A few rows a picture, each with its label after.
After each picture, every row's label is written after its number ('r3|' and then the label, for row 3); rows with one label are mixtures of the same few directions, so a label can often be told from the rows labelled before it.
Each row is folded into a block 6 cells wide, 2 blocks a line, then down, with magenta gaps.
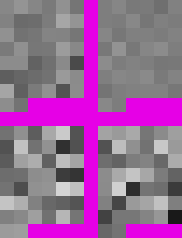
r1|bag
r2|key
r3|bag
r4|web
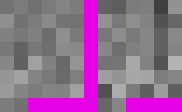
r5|web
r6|bag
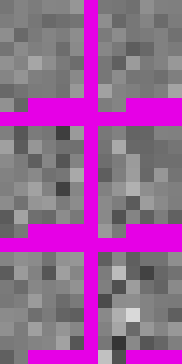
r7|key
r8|web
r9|bag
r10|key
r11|web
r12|key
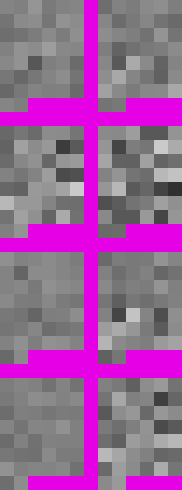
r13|web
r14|web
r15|bag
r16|bag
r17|key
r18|web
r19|key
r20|bag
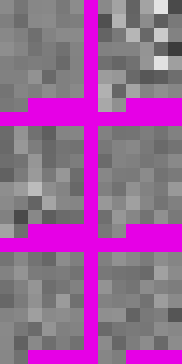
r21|key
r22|bag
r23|key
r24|bag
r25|key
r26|bag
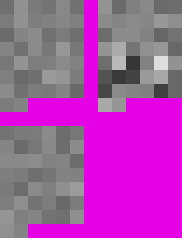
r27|key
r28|web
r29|web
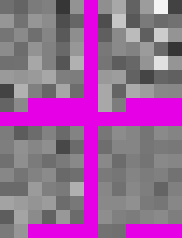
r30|bag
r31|bag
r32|bag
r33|web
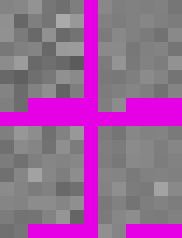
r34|bag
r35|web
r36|web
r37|web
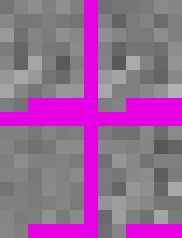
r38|web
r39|web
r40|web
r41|bag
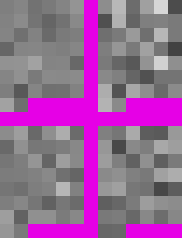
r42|key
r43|bag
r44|bag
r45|bag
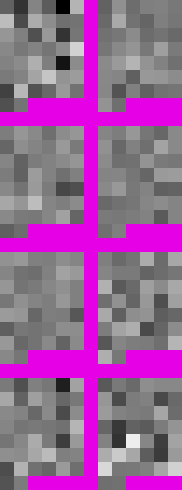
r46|bag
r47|key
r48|web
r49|bag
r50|bag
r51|key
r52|bag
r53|web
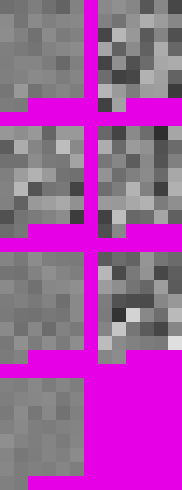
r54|bag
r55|key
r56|web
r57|bag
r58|key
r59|web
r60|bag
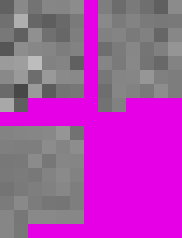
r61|key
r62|bag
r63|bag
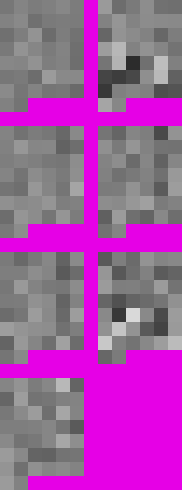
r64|key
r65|web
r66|bag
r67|bag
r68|bag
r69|web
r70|bag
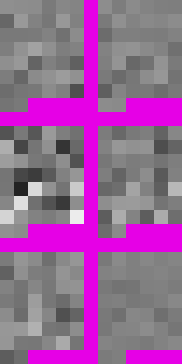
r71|web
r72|web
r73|web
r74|bag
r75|web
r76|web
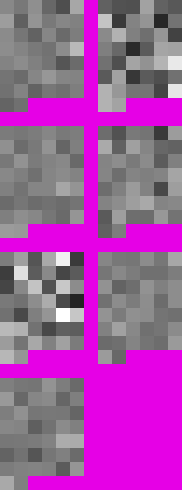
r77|bag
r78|web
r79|web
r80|bag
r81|bag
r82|key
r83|web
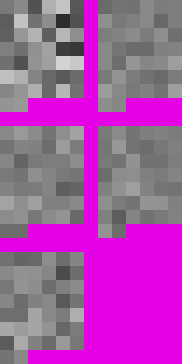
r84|bag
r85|web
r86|web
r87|key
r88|bag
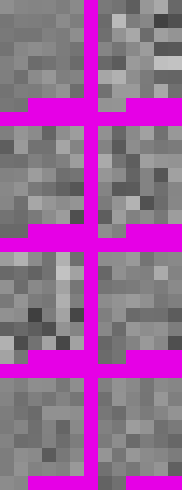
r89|web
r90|bag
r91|web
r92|key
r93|bag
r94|web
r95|key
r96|web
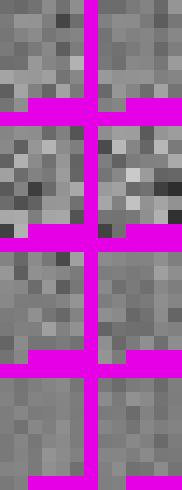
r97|bag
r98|bag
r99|key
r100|web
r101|bag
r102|bag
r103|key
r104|bag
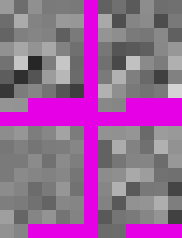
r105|web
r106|web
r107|bag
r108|web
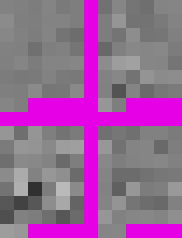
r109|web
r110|key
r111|web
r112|web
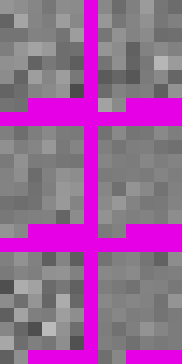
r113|web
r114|web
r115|web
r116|web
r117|key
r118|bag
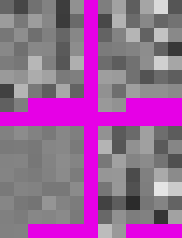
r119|bag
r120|bag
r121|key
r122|web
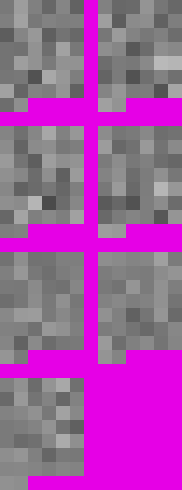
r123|key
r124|web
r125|key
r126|web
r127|key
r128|bag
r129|bag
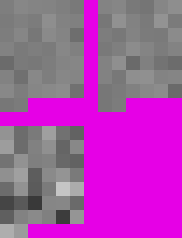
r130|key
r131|web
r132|web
